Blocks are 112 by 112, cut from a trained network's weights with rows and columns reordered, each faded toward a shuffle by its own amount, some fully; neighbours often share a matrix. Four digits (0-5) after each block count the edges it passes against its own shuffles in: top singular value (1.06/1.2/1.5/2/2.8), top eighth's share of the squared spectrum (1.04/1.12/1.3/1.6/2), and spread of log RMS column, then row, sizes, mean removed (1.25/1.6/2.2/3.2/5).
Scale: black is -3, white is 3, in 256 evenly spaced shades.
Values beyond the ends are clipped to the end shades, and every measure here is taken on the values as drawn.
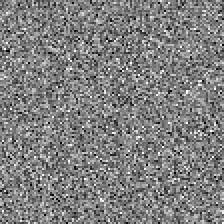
2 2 0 1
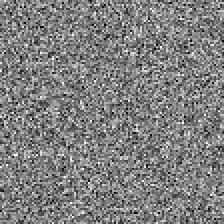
2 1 0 0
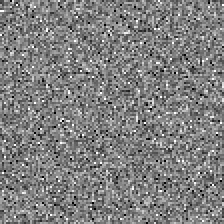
0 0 0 0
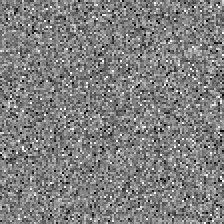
0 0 0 0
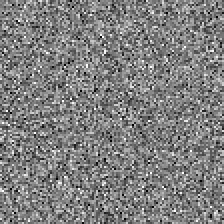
2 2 0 0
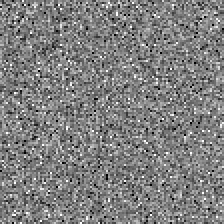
0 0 0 0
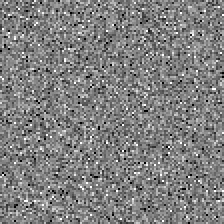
0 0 0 0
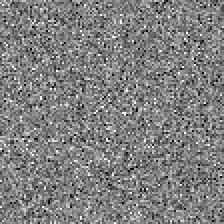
1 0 0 0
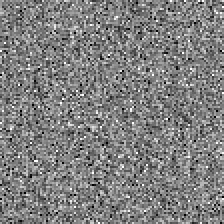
1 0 0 0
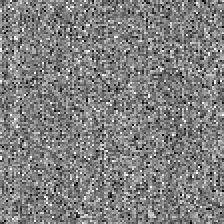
2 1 0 0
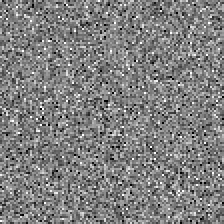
0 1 0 0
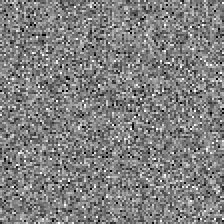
2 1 0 1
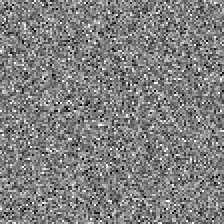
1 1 0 1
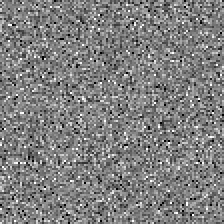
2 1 0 1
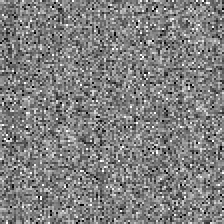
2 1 0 0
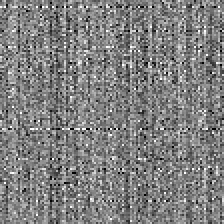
4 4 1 3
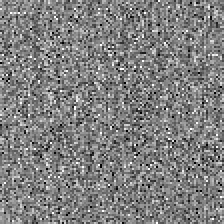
2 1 0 1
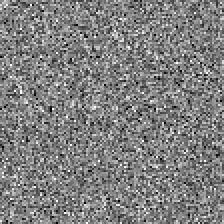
0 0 0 0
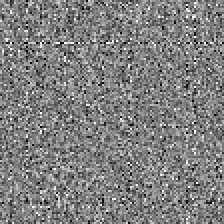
3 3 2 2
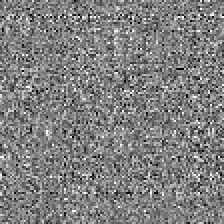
3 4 2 3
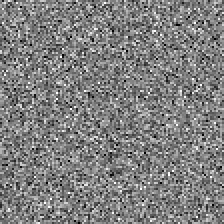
1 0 0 0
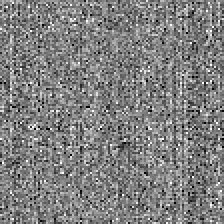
3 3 1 2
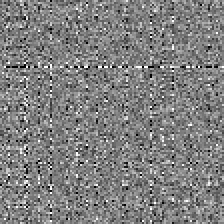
4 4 4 2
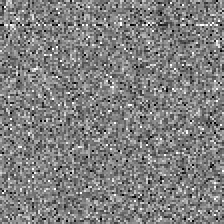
3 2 1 1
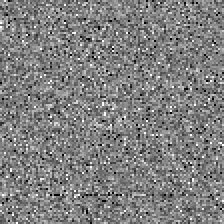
2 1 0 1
